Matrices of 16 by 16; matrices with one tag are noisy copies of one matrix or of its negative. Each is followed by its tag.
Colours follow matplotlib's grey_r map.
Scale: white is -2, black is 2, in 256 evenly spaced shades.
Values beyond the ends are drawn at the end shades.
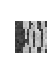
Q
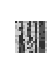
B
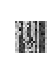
B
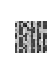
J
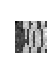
Q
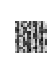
J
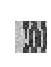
Q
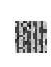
J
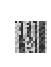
B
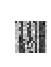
B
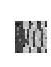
Q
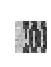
Q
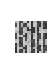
J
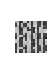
J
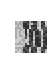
Q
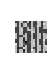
J
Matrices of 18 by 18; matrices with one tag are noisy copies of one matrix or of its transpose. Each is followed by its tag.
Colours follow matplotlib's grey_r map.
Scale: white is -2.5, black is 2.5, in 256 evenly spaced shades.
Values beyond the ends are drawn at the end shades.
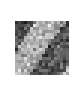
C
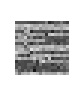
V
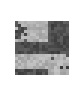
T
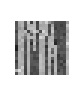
V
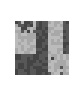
T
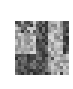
T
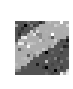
C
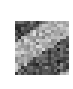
C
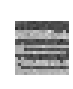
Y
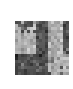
T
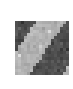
C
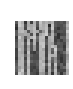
V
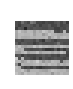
Y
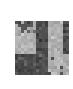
T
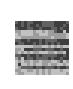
Y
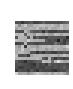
V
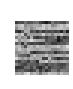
V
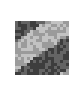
C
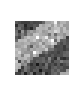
C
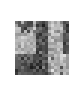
T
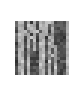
V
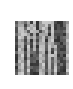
V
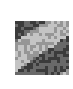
C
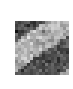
C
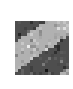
C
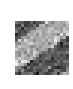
C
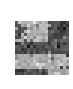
T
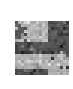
T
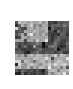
T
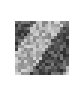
C
